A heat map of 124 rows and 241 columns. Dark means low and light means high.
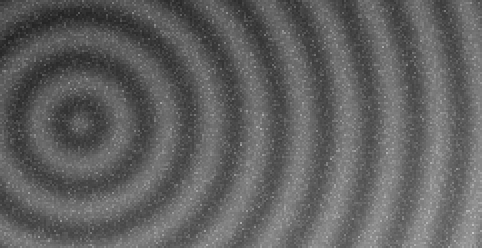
The ninth with the highest average is the bottom right. Rings spread out from the middle left. The top left is the ninth with the lowest average. There is an overall slope up to the bottom right. The histogram is bell-shaped.
